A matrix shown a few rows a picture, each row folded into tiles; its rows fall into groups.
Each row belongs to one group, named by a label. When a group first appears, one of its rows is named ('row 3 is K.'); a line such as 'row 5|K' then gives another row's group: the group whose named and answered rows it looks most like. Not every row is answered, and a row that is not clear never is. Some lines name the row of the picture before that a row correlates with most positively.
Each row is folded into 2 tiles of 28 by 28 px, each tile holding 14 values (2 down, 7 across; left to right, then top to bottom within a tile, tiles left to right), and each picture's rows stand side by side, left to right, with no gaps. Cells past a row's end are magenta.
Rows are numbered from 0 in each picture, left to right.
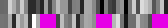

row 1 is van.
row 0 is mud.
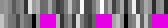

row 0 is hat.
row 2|mud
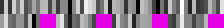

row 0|hat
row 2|van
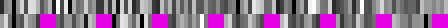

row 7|hat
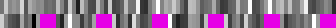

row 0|hat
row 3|hat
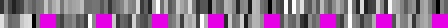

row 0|hat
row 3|mud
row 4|van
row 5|hat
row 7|van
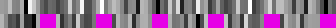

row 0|hat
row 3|hat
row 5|van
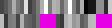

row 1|mud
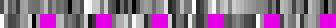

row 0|hat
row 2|hat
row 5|van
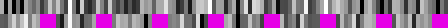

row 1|mud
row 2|hat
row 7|van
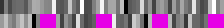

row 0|hat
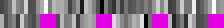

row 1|van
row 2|hat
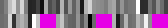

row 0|mud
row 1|hat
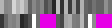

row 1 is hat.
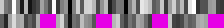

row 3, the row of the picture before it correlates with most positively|0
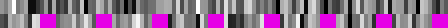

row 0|mud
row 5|van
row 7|van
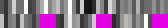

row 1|mud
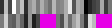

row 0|hat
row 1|mud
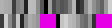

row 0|van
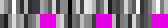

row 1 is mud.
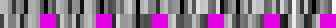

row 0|van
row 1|van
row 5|mud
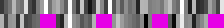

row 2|hat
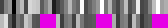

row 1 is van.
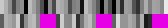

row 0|van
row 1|van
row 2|hat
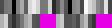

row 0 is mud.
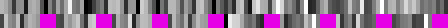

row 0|van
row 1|mud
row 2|van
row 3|van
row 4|hat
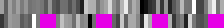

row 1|hat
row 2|mud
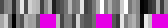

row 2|mud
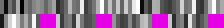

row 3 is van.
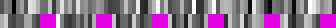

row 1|hat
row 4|van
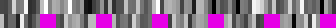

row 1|mud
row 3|van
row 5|mud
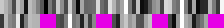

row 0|van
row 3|mud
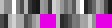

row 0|mud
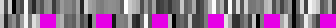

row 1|hat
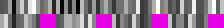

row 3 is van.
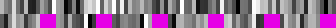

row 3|mud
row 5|van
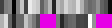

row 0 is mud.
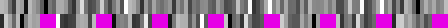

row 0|van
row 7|hat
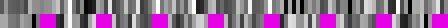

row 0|hat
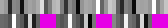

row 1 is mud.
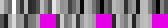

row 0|mud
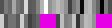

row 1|van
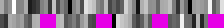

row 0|mud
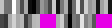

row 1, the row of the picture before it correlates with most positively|1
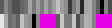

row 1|van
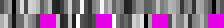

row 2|hat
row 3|van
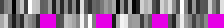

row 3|mud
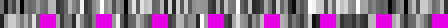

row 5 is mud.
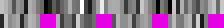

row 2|van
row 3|hat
